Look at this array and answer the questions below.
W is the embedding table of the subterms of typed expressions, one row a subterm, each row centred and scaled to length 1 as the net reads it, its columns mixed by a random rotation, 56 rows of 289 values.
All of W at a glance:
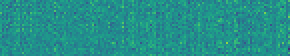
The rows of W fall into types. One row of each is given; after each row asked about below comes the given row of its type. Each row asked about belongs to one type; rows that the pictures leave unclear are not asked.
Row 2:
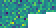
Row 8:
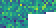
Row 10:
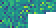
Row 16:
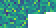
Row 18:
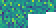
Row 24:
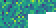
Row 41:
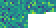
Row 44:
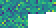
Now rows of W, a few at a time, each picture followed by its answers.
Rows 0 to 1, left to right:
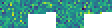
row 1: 41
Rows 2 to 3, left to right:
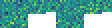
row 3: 10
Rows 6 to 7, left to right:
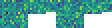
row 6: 2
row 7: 8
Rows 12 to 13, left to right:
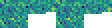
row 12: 44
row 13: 44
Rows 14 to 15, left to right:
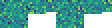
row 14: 8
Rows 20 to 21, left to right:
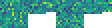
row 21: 44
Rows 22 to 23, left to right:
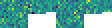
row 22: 18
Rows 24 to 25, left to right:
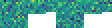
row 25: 24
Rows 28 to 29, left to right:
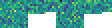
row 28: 16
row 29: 24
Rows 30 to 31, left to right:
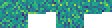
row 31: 18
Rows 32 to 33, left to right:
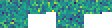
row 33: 10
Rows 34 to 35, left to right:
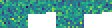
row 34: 44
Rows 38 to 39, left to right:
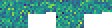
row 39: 2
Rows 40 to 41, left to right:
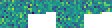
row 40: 18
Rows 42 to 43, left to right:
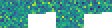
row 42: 41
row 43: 41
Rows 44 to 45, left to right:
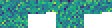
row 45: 24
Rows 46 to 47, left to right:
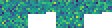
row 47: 2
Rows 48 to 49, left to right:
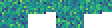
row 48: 10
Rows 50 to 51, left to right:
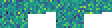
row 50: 2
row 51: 10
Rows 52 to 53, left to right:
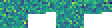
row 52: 16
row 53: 24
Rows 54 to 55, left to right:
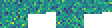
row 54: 2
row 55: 44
